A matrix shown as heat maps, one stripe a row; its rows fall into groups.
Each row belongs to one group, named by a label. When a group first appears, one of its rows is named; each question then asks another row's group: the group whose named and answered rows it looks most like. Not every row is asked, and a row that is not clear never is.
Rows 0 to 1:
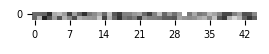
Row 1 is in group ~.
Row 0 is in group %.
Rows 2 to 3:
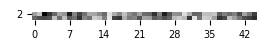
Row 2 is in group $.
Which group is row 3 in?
~
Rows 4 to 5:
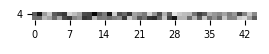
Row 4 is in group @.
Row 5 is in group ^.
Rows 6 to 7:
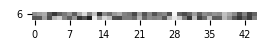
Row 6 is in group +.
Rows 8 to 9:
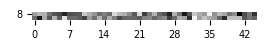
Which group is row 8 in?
+
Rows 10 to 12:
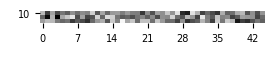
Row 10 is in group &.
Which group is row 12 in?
+
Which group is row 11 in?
%
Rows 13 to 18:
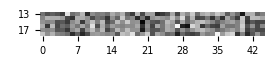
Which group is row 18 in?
+
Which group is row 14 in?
@
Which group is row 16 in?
&
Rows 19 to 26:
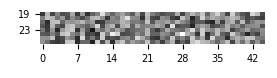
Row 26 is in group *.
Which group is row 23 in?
%
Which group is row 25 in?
^
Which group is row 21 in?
@
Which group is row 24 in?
%
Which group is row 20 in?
+
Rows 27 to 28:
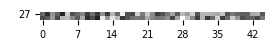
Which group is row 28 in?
%
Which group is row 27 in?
^
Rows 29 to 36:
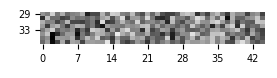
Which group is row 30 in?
^
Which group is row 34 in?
$
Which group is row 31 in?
^
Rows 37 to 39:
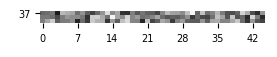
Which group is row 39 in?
+
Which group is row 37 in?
%
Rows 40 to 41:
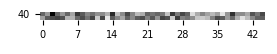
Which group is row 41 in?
*
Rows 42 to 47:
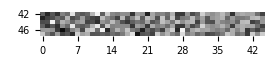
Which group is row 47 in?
@
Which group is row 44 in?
%
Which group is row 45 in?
~
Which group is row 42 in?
~
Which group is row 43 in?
^
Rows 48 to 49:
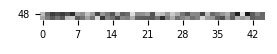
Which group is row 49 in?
*
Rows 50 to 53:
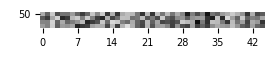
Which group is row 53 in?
+
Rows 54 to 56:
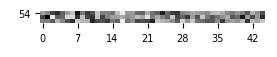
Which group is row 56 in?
@
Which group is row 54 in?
$
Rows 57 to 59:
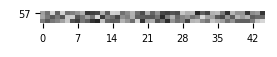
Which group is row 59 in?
^
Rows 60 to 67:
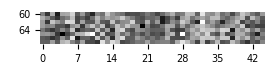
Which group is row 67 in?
%
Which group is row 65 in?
&
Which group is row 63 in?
&
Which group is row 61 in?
$
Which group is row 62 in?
*
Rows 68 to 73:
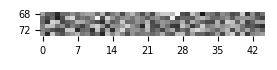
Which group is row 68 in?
&
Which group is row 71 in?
+
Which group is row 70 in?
@
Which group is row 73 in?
@
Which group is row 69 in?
*
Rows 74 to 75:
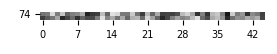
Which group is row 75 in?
^
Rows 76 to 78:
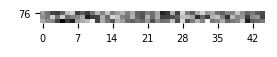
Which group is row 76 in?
*
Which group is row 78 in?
&
